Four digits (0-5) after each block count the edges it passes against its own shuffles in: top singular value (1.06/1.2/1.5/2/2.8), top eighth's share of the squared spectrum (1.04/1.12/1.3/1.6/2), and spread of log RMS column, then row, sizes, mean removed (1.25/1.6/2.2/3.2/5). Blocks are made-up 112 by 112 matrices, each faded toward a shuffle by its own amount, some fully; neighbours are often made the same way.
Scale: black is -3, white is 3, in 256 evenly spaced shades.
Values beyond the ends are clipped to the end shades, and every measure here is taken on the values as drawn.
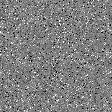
2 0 0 0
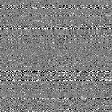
5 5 2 4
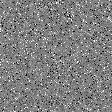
0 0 0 0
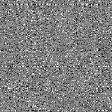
4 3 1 3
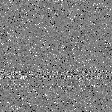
3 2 0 2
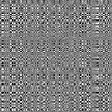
5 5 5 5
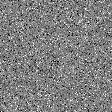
2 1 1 0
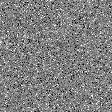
2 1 0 0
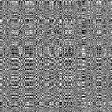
5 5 4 4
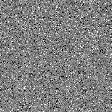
3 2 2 1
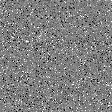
3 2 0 1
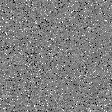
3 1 0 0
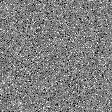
0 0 0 0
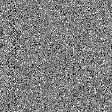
1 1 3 0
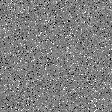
2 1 0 0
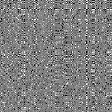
5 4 3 3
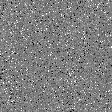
2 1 0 0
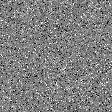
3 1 0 0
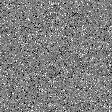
3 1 0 0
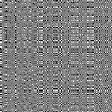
5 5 4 4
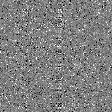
4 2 2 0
